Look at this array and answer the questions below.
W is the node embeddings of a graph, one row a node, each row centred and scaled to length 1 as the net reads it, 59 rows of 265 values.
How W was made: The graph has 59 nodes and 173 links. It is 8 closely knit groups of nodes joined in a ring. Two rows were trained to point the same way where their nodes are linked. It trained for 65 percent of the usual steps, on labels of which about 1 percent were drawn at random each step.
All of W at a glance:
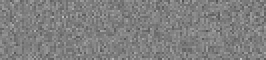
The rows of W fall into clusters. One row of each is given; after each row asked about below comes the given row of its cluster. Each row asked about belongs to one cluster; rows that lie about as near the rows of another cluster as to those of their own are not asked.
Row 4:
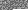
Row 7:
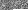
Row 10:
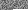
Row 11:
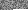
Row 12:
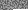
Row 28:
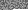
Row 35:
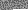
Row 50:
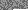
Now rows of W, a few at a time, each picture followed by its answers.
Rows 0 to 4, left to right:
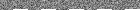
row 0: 50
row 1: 50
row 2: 7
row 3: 28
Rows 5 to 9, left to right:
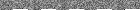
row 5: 35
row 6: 7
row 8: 35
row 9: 7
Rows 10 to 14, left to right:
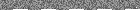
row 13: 50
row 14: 50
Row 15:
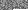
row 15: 50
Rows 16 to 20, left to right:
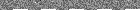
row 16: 10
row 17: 10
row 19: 12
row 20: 50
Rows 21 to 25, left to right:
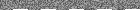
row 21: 12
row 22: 4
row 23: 28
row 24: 4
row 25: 7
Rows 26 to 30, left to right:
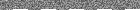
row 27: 4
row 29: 28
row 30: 10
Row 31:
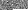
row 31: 10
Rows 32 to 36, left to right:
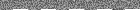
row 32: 35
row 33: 28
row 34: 12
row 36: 35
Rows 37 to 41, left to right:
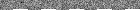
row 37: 11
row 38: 11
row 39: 7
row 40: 35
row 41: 11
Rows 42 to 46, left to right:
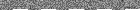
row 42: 4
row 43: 12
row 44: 4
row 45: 35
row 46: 50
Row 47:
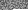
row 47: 28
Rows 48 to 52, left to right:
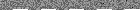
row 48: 4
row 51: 4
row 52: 7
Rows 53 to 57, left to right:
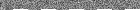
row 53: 7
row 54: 28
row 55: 35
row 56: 35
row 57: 10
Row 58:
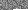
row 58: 50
